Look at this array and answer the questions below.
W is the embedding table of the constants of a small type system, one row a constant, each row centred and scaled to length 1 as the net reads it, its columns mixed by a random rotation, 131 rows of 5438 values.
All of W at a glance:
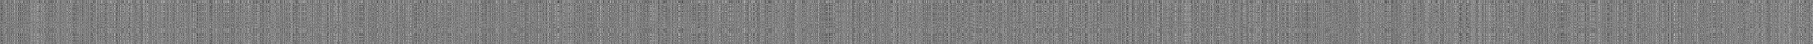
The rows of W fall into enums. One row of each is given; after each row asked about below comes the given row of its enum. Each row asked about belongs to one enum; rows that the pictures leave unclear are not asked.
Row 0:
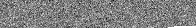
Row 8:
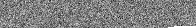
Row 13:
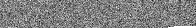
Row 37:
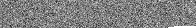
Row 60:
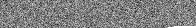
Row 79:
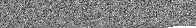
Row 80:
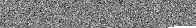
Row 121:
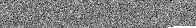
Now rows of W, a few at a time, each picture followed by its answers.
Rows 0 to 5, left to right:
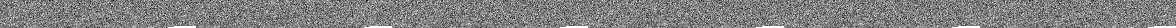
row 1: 121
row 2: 8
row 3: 8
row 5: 0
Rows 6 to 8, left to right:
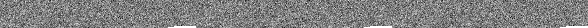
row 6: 8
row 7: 0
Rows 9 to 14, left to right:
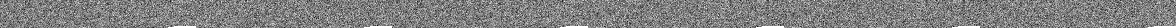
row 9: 79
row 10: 8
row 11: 79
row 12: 13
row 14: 60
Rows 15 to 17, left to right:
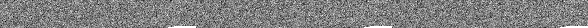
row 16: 79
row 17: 79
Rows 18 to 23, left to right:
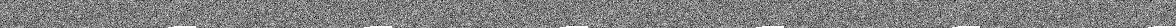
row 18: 121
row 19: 8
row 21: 8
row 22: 121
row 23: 121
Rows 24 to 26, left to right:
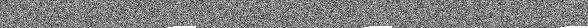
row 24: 60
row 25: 60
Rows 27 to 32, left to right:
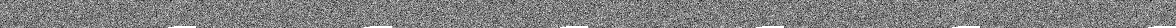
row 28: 60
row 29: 80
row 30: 0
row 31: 121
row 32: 121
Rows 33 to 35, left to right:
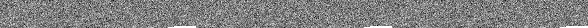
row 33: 0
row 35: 0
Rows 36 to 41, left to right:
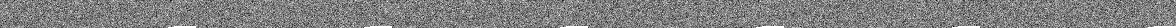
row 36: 121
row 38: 121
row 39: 79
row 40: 13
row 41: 60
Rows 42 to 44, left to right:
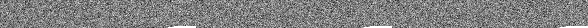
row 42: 79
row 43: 60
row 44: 60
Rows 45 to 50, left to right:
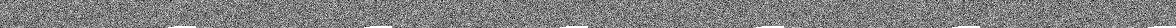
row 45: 121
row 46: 13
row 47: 8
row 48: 60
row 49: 13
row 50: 0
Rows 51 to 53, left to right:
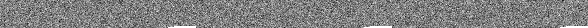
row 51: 80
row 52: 60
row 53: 121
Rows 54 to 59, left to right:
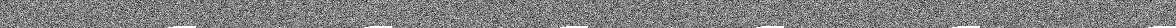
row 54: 60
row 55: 79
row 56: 80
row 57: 79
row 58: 60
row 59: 121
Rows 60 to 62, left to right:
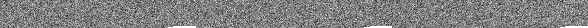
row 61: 13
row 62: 79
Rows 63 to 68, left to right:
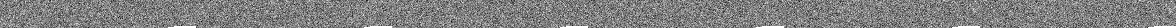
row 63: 8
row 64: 121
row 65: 80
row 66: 60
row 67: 37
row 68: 37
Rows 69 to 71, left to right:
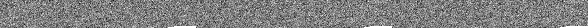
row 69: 0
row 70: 79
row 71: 79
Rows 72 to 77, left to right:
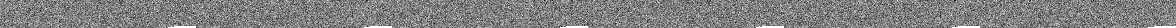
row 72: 80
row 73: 121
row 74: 13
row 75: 80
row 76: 121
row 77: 8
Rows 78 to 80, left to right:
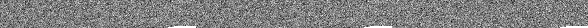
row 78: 79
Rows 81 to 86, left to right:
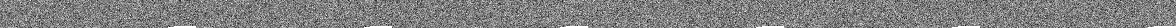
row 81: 13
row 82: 13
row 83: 79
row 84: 80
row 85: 8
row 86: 60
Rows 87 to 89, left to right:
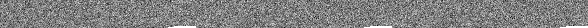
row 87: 79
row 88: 8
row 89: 8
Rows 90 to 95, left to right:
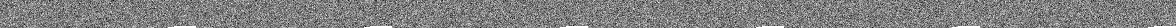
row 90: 0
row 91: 13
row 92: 8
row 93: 80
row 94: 60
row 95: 8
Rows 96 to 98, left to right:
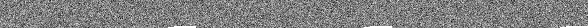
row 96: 8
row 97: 60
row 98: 80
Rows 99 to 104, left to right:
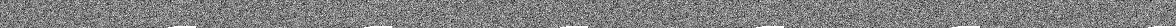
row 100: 79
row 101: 80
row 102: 79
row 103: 60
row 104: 121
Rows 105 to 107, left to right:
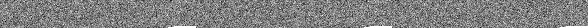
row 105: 121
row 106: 79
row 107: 60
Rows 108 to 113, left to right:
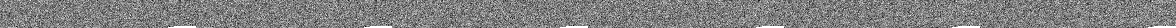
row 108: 13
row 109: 13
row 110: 8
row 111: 121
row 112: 79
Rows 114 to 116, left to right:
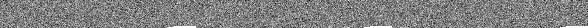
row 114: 60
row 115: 0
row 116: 13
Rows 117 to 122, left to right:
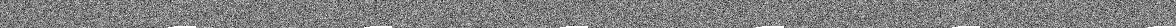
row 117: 79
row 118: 13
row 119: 8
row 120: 60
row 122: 60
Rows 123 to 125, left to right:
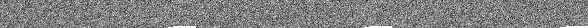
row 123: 79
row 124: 121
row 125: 8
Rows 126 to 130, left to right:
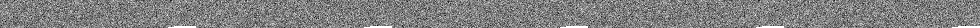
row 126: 121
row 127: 8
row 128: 37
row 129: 121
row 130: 8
